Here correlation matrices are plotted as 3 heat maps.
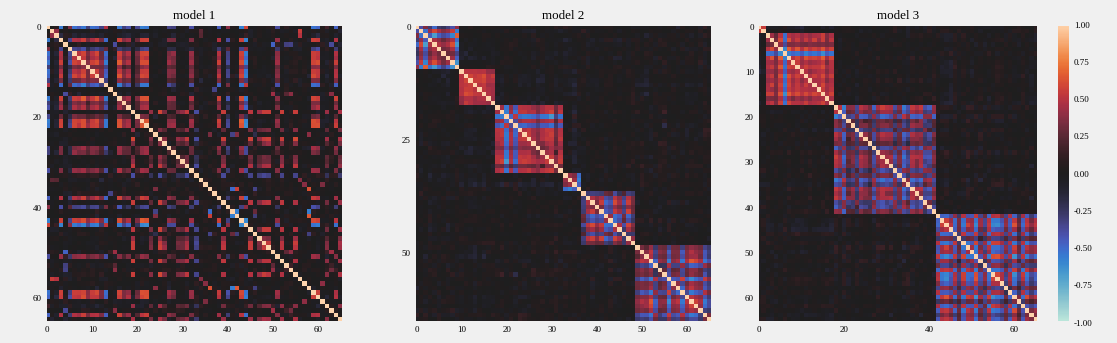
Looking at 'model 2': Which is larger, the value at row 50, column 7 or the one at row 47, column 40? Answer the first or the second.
the second
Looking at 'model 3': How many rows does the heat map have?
66
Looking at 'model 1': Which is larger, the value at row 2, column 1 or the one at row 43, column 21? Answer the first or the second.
the second
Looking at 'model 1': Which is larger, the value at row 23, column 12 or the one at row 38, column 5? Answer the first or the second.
the first
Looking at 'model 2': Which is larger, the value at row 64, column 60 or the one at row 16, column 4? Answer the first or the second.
the second
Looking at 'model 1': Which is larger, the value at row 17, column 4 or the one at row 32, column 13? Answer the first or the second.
the first
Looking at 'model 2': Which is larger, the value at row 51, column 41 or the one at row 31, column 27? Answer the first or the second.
the second
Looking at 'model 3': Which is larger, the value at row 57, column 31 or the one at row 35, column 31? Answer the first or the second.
the first
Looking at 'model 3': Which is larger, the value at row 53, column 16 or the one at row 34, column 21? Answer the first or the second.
the first
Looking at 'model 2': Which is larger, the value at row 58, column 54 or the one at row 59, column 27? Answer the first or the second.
the first
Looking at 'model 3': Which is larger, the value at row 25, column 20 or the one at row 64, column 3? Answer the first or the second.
the second
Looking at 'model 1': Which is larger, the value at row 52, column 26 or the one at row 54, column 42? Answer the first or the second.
the first
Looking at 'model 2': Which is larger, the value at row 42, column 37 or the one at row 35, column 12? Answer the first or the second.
the first
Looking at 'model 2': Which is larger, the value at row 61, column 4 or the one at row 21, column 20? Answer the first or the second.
the first
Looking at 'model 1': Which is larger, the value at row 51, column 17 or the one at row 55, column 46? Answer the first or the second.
the first
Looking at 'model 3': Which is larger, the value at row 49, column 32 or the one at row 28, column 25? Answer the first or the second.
the second
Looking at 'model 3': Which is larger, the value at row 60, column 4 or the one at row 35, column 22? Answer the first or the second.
the first
